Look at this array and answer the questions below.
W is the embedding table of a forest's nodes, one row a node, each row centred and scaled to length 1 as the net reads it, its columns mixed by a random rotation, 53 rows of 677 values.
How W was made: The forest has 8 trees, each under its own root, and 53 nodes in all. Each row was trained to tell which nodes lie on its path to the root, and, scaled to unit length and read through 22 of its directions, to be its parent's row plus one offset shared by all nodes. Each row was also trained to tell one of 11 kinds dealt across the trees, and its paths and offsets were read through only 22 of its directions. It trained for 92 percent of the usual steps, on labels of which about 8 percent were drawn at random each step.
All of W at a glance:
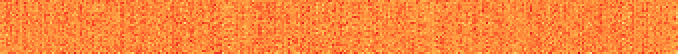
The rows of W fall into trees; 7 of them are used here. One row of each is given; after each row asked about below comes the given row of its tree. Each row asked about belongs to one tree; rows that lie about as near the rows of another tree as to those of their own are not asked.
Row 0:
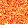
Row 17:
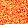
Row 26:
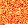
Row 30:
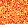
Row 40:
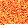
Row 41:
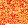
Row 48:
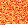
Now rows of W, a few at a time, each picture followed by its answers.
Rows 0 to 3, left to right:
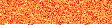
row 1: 30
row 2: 48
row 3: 40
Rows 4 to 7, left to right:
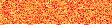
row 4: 17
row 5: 30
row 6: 40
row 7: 40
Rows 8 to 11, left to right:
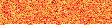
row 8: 17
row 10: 48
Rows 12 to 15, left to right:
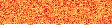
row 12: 0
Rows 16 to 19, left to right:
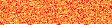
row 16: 17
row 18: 40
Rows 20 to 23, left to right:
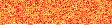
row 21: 30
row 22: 0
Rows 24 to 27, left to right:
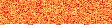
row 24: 17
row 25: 41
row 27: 17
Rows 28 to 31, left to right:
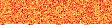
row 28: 40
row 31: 17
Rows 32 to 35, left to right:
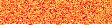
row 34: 48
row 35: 30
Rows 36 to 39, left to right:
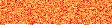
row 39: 40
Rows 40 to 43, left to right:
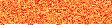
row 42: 40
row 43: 0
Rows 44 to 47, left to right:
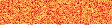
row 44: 17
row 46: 48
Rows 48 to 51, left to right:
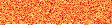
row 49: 40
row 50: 48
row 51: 0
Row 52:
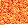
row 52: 17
